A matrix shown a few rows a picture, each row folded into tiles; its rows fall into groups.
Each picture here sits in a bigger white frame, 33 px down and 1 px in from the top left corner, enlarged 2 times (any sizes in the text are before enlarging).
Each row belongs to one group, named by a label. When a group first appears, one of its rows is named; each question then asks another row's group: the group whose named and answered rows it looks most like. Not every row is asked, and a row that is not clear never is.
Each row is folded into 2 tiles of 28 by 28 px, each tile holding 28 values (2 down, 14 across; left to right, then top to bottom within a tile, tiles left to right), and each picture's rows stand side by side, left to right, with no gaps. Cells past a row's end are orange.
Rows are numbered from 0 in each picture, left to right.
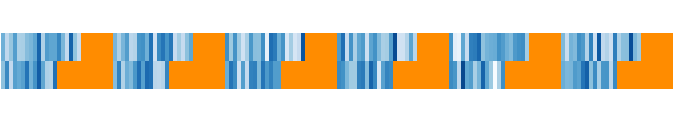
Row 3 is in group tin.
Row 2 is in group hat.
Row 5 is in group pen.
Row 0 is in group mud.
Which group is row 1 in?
mud
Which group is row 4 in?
mud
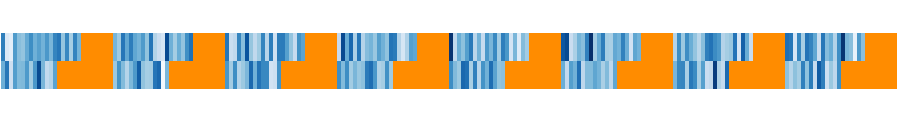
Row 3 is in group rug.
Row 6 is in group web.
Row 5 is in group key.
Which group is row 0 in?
mud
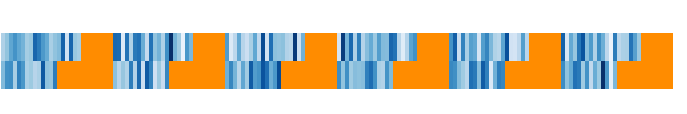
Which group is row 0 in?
web
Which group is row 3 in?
rug
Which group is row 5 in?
pen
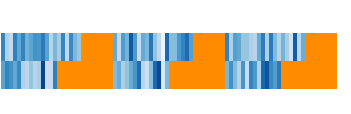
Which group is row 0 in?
web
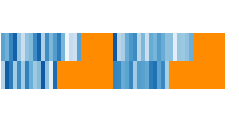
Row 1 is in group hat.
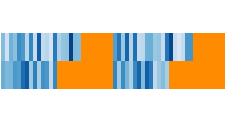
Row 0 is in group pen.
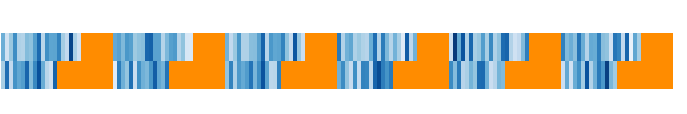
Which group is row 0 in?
mud
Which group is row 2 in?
mud
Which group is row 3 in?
hat
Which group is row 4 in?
rug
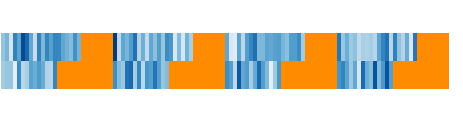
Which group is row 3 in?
hat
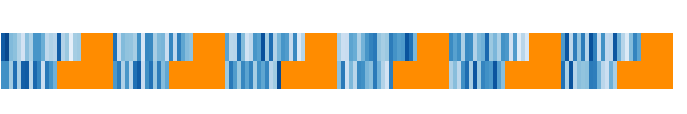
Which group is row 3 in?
mud
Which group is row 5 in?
rug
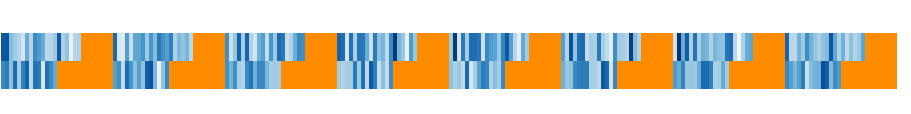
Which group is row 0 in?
tin
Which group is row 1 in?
mud
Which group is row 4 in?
key
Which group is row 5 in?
pen
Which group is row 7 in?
hat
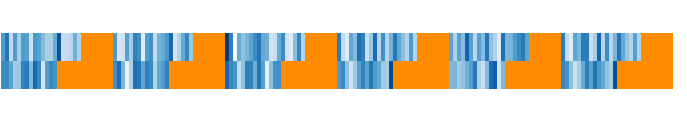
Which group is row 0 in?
tin
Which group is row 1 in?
tin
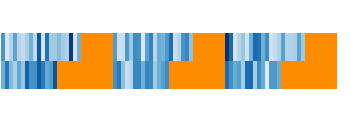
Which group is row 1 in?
tin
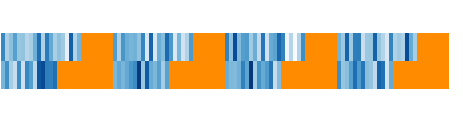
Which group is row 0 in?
hat
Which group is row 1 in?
pen
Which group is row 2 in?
pen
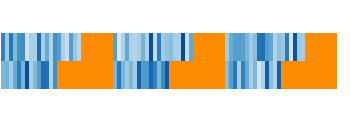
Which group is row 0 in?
pen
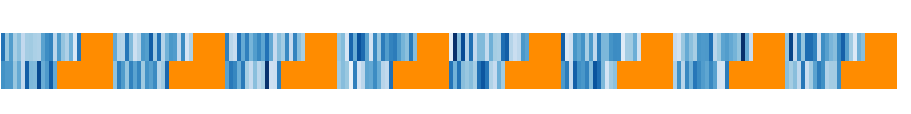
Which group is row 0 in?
hat
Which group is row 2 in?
web
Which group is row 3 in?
key
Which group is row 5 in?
mud
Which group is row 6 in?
mud
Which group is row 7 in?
key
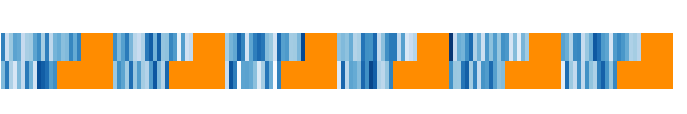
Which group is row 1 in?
web
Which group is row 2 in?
web
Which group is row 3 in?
mud
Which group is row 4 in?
pen
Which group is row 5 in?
web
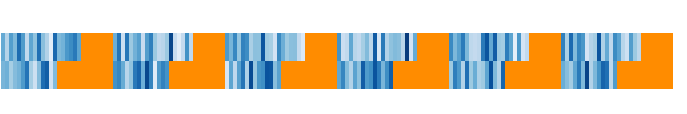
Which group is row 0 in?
pen
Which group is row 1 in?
tin
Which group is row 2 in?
pen
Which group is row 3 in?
hat
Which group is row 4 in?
web
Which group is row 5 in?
pen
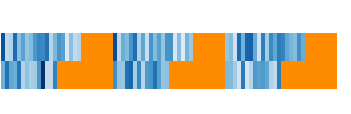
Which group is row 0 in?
web
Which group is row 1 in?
pen
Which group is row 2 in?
key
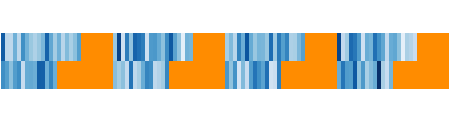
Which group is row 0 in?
hat
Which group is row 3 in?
web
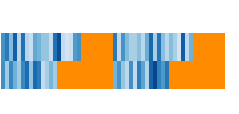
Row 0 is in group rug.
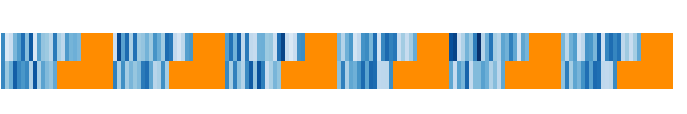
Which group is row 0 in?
pen
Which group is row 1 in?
rug
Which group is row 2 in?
rug
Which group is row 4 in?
key
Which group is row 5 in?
mud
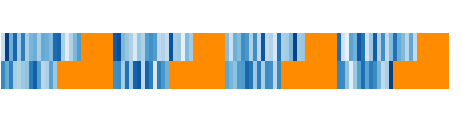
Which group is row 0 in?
rug
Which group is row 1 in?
tin
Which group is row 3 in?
tin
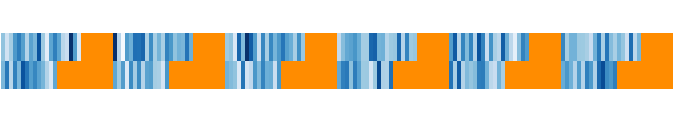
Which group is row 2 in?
key
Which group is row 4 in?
rug
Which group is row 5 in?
hat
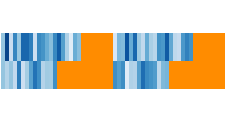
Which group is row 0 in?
key
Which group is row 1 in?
rug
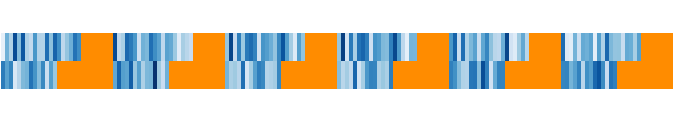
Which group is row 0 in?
rug
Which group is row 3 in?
key
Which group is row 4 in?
tin
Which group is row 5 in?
hat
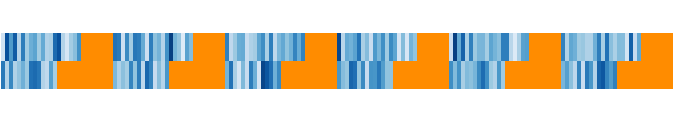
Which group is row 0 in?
rug
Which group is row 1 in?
key
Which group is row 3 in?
pen
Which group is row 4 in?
rug
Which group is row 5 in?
hat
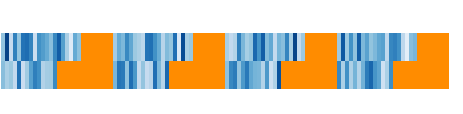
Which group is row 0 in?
key
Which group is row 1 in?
web
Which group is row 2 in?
web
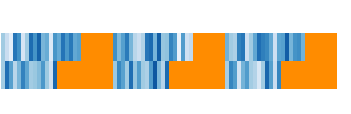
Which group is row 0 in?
web
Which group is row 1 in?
web
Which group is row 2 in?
web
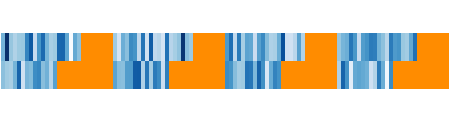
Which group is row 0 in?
key
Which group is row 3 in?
web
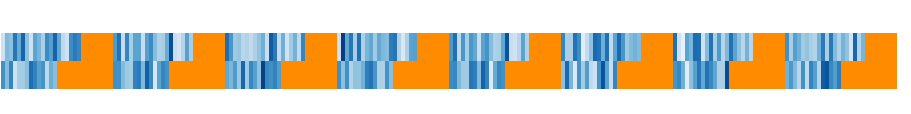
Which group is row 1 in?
tin
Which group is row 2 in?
hat
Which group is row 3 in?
rug
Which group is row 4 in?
tin
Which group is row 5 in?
web
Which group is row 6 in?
tin
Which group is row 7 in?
hat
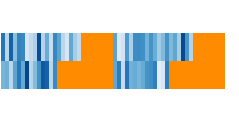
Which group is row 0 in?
pen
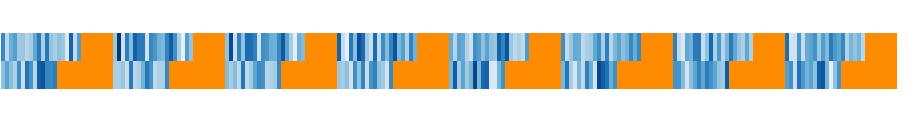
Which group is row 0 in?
hat
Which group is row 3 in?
key
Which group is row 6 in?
tin
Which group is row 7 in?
mud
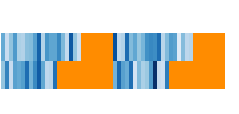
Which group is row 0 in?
mud
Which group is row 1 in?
web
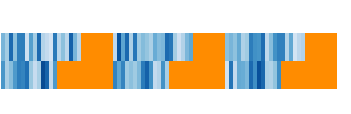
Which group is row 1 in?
rug
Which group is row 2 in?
mud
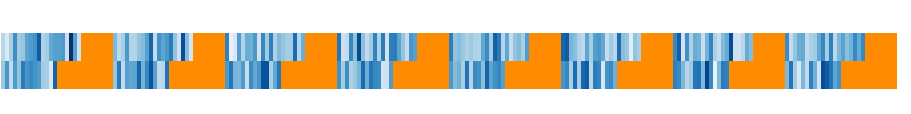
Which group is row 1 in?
mud
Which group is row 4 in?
hat
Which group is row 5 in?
tin
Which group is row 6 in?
tin
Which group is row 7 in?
hat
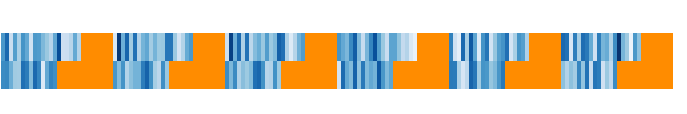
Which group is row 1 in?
rug
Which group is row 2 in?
rug
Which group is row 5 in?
key
